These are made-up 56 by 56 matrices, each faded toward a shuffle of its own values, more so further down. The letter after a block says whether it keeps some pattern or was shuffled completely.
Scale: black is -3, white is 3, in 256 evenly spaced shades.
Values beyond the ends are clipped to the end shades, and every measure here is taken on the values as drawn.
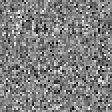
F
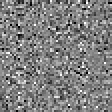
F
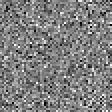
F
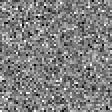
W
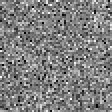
W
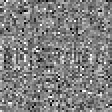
F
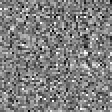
F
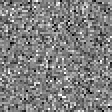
W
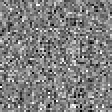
F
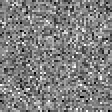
W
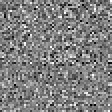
F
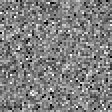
W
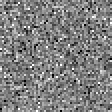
W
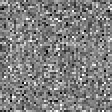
F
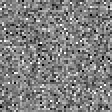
W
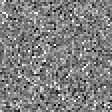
W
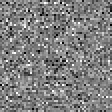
F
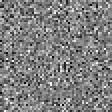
F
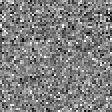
F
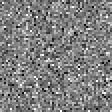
W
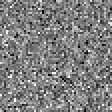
W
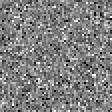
W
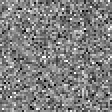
W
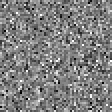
F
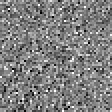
W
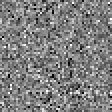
F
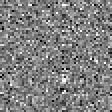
F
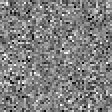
F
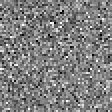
W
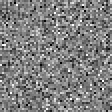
W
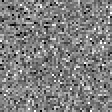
W
